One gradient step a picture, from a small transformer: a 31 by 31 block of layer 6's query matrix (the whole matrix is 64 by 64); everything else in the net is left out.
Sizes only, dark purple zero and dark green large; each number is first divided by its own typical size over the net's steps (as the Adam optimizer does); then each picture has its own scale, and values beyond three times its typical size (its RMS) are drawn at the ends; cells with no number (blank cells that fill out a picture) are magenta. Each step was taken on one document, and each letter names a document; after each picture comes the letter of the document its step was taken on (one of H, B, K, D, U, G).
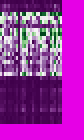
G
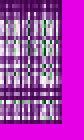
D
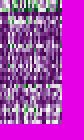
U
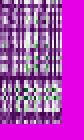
U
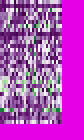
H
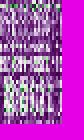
U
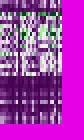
G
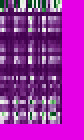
D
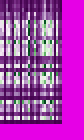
D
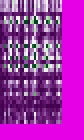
U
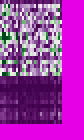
G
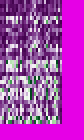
H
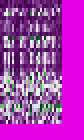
H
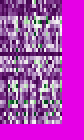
U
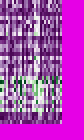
U
